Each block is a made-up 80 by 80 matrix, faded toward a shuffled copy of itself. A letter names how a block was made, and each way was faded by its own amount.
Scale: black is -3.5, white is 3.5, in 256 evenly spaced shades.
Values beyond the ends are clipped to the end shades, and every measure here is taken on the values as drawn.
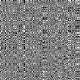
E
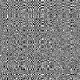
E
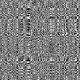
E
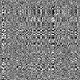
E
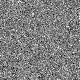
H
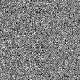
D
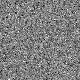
H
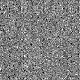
D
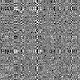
E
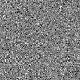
D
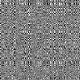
E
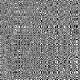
E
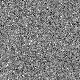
H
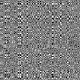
E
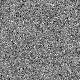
H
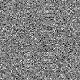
D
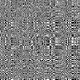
E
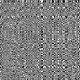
E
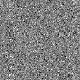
D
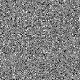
D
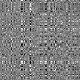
E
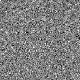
D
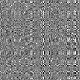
E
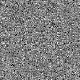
D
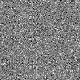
D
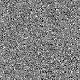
D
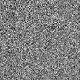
D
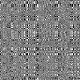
E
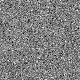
H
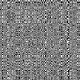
E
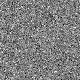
H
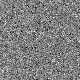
H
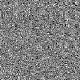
D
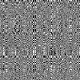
E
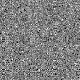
D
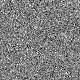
H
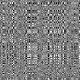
E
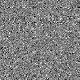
D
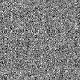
D
